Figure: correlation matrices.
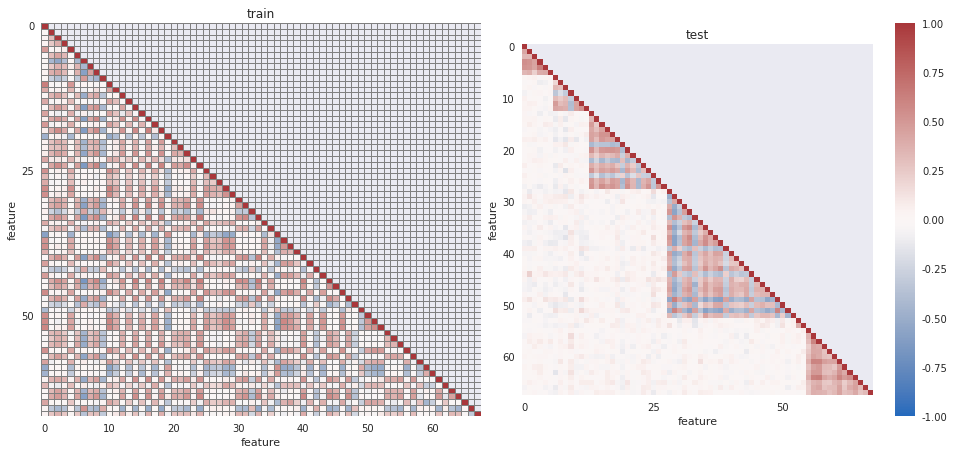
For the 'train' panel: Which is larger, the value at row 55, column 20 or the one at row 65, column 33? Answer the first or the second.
the first
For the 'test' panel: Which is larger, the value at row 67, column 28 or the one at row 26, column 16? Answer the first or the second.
the second
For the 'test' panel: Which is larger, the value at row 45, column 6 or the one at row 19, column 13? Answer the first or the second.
the first
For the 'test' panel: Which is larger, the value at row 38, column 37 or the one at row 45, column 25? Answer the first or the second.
the first
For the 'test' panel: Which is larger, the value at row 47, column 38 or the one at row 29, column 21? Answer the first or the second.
the first
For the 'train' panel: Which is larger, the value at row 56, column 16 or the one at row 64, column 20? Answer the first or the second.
the second
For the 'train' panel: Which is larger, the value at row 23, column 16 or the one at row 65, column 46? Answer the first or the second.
the second
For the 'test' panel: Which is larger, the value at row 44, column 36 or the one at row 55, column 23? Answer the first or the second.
the second
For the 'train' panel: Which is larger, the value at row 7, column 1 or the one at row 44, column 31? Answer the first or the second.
the second
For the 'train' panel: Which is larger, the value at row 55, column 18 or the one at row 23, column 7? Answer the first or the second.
the first
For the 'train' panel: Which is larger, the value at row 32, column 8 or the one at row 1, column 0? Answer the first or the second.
the second
